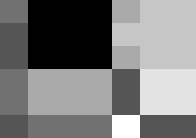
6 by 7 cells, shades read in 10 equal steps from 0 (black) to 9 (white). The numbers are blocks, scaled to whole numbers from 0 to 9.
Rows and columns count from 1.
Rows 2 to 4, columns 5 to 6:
7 7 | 6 7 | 3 8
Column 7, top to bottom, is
7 7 7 8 8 3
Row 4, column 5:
3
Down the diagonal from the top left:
4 0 0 6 3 3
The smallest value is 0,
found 9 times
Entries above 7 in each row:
0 0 0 2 2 1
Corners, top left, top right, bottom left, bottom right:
4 7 3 3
